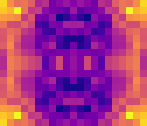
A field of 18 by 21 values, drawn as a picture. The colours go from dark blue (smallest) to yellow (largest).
No single row or column stands out from its neighbours. No overall slope runs across the table. Its left and right halves mirror each other, and so do its top and bottom.
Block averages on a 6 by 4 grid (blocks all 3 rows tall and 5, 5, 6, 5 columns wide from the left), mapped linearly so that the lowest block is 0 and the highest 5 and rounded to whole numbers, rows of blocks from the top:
5115 / 3003 / 3113 / 3113 / 3003 / 5115
